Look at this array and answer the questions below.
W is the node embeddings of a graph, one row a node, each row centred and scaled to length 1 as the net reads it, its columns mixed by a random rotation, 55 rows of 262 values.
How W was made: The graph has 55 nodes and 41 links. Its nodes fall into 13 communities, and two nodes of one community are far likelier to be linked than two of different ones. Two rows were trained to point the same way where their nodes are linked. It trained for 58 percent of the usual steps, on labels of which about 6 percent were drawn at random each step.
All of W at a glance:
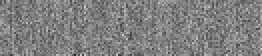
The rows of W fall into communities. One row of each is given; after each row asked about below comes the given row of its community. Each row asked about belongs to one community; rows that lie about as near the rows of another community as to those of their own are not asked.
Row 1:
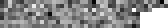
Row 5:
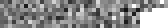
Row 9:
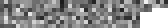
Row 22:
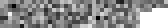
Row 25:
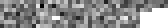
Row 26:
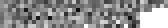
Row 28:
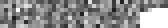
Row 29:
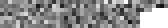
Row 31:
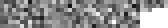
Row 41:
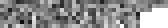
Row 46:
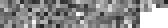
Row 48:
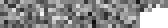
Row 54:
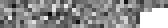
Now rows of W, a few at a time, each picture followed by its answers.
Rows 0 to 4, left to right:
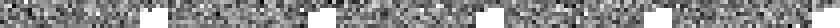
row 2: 1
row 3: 29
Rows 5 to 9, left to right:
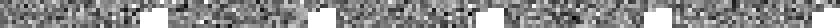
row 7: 5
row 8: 54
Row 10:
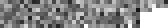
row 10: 46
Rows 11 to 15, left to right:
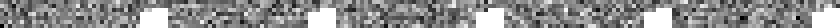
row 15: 54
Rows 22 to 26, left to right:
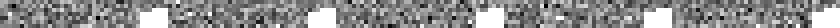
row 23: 48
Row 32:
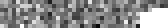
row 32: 28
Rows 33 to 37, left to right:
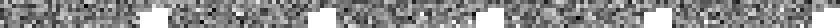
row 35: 41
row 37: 9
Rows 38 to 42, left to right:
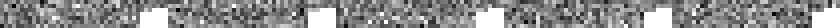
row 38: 25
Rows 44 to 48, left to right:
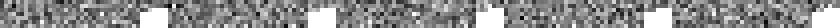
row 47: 31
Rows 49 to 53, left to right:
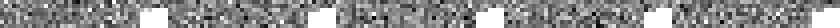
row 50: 31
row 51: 26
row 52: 48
